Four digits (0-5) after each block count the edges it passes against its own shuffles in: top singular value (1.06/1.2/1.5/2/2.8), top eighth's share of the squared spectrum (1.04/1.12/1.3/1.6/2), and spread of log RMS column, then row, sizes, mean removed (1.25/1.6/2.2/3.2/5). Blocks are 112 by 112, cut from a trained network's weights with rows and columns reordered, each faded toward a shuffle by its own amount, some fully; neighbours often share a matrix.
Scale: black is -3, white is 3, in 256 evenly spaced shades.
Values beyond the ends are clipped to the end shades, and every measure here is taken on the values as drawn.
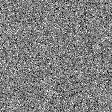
0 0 0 0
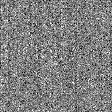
2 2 0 2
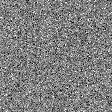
0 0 0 0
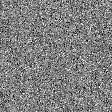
0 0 0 0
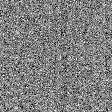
1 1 0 1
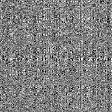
3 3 1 3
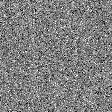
0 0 0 0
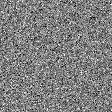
1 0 0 0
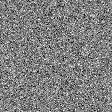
1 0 0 0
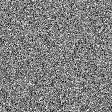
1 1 0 0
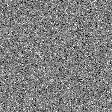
0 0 0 0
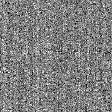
3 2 0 2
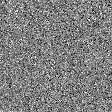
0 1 0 1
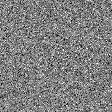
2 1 0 0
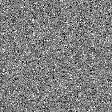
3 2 1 0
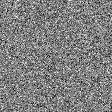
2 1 0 0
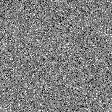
1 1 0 0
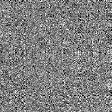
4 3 3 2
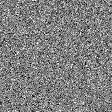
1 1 0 1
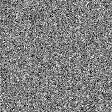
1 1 0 1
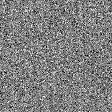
1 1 0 0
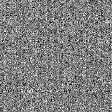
2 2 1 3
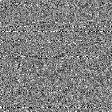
3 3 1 3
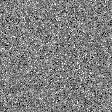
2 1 1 0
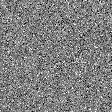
1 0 0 0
